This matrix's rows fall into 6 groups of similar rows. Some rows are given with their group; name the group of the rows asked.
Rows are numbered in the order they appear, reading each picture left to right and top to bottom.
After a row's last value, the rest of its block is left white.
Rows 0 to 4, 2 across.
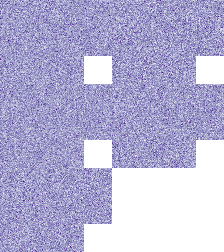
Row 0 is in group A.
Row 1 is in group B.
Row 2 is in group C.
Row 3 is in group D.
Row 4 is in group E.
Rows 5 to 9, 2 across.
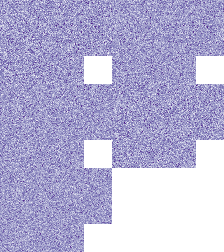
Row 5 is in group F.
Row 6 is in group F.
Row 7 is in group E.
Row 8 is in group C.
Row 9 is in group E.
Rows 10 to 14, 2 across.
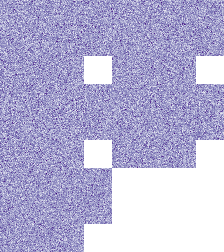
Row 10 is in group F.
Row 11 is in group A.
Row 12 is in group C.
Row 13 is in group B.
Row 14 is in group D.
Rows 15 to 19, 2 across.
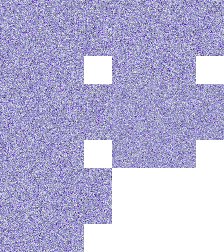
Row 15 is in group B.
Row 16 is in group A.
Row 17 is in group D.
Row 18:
E
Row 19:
F
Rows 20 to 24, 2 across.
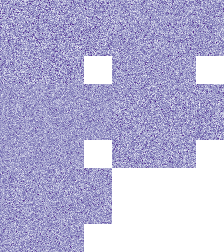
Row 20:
A
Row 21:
F
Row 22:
E
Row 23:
B
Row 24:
E
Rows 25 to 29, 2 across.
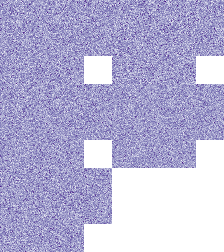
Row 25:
E
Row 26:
C
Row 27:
E
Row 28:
E
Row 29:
A
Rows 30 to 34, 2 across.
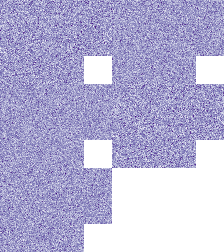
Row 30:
F
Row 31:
A
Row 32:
C
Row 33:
F
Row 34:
D
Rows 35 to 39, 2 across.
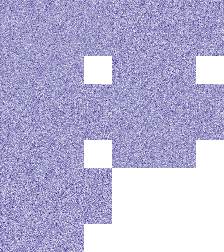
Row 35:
C
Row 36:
D
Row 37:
B
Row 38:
B
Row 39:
C
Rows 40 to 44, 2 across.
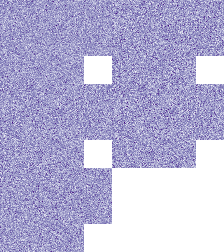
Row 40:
C
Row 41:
D
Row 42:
C
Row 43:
C
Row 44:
A
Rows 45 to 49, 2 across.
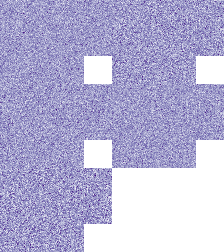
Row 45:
E
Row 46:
B
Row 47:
D
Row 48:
B
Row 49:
B
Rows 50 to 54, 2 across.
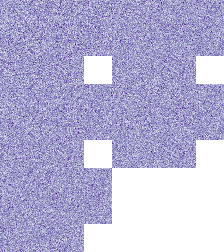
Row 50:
F
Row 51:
A
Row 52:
F
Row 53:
A
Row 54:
D
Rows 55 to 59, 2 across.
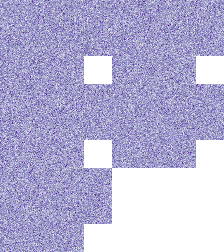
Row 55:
B
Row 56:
C
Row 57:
C
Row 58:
E
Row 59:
F
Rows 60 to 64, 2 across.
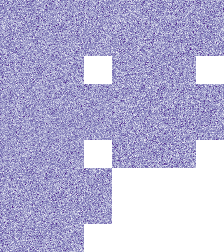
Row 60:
C
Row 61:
F
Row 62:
E
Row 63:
D
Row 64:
C
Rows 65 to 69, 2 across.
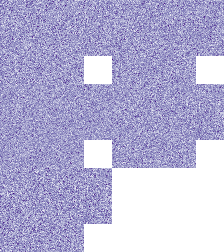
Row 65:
C
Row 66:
D
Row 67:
E
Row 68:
B
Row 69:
B
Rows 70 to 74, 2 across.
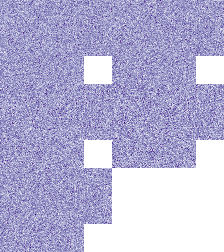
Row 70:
F
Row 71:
B
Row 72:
C
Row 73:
C
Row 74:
B
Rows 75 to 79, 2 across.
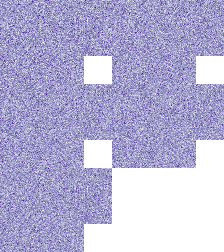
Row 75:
B
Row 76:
E
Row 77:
C
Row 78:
C
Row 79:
B
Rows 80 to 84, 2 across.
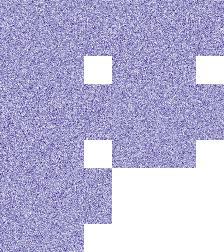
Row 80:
B
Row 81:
B
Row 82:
D
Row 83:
E
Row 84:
C
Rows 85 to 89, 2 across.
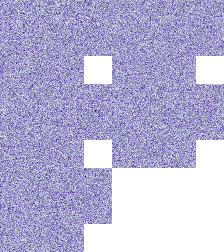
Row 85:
E
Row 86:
F
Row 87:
F
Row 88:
D
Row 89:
A
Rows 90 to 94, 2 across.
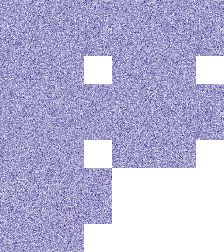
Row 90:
B
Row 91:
B
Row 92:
E
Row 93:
B
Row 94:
F
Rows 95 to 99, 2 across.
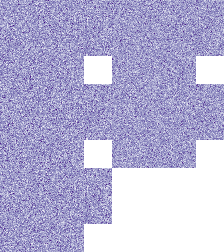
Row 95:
B
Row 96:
A
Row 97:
D
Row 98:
E
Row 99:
B
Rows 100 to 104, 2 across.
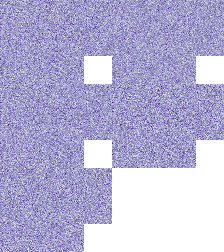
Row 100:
A
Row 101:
C
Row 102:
A
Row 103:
A
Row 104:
C
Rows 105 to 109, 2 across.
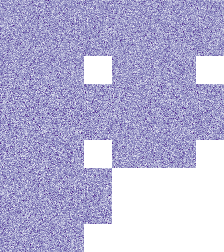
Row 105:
B
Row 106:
A
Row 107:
A
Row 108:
A
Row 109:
B
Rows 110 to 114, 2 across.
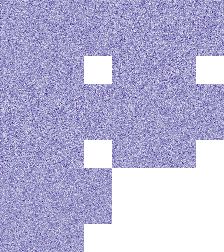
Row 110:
A
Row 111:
D
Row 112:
C
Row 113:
E
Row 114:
E
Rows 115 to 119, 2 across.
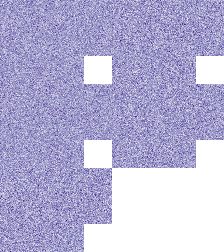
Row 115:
C
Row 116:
A
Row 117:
A
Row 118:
E
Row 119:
F
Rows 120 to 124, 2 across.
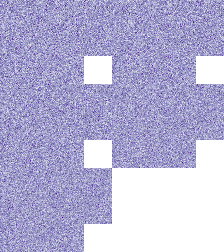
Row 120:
C
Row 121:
E
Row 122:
B
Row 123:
E
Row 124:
D
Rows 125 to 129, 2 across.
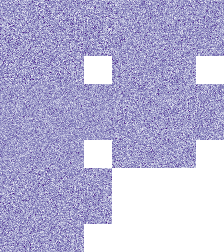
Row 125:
B
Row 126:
D
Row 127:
E
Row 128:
C
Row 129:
B
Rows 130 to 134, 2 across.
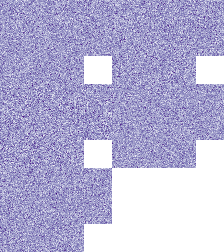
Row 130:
E
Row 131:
D
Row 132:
B
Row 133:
A
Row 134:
D
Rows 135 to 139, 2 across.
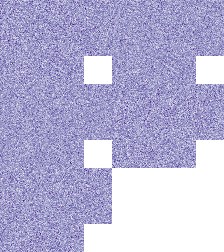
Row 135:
A
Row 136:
A
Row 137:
E
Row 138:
C
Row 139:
E
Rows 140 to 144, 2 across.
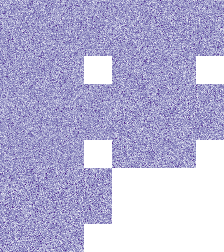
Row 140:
D
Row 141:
B
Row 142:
F
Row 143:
C
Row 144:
C
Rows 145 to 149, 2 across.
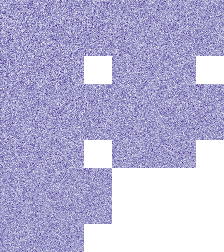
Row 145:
D
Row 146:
C
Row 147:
C
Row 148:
E
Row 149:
E
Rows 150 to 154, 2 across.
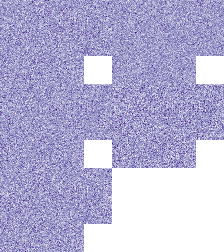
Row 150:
B
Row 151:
E
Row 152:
D
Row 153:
D
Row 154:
B
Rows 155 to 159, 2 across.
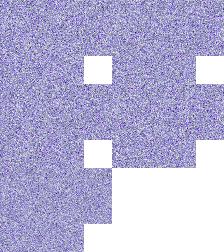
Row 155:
C
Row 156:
F
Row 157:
E
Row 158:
F
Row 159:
C
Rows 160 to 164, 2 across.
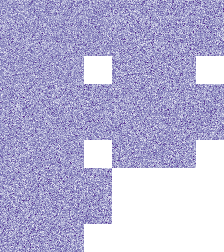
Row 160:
F
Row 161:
F
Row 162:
E
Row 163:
D
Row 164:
B
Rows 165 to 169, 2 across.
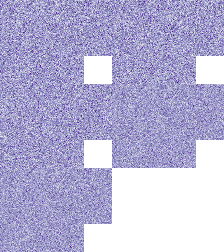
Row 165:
E
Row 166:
C
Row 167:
F
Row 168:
E
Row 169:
E
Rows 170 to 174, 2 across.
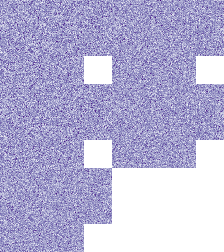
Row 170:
F
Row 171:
B
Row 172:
F
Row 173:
B
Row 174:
F
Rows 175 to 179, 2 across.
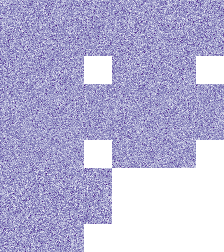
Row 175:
D
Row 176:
E
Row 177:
C
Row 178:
C
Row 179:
B
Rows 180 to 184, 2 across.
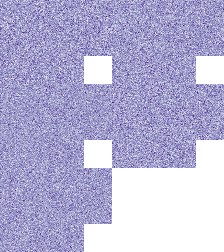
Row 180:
B
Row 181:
F
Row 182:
A
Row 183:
A
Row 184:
E
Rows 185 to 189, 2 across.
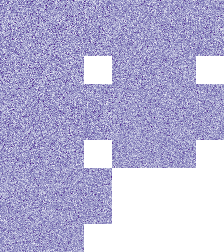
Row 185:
C
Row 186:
B
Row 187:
B
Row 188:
A
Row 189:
F
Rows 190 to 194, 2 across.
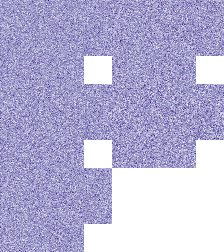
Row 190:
B
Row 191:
A
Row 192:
B
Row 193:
B
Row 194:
A
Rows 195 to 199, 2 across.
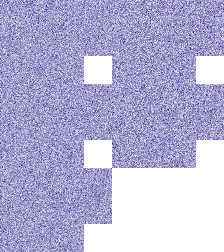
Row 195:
C
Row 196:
F
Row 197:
A
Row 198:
D
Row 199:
D
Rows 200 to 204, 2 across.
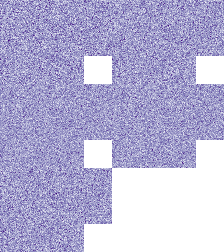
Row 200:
A
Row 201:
D
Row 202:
E
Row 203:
E
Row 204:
D
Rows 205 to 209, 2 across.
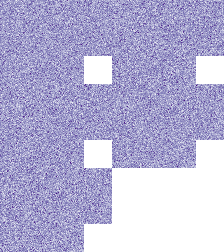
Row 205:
E
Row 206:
D
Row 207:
E
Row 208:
C
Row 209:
C
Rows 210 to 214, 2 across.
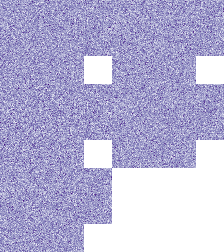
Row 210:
B
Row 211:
F
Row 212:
B
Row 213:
D
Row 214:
F
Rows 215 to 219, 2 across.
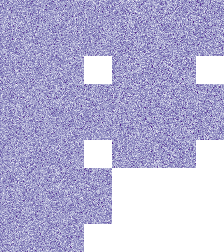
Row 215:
C
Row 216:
E
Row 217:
E
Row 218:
A
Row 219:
E
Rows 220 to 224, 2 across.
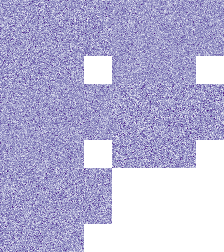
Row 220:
B
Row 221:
E
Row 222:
A
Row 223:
F
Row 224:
C
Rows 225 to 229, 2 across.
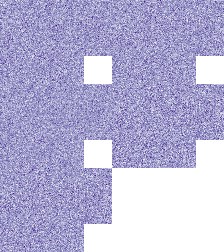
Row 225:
D
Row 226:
B
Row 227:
D
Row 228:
B
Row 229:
B
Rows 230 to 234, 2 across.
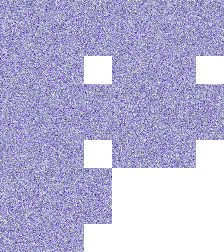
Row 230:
C
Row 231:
E
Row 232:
A
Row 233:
D
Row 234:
F
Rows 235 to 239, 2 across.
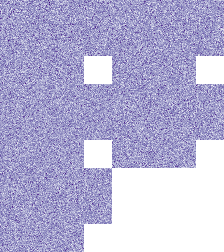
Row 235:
A
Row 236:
B
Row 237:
E
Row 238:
C
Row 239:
C
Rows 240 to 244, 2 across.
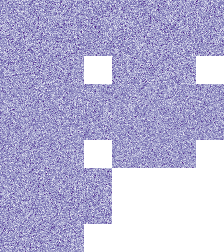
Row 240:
F
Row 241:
C
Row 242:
B
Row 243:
E
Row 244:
B
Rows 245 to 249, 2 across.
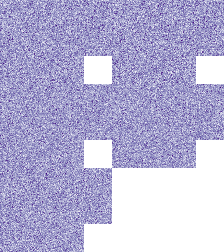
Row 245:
D
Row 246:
D
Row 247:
D
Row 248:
B
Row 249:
C
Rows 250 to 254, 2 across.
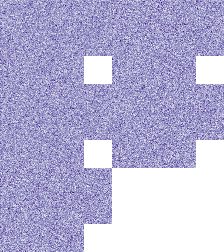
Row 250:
D
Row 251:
A
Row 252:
A
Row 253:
D
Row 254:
A
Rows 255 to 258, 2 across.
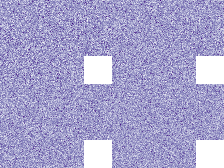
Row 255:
B
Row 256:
B
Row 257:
F
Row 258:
A
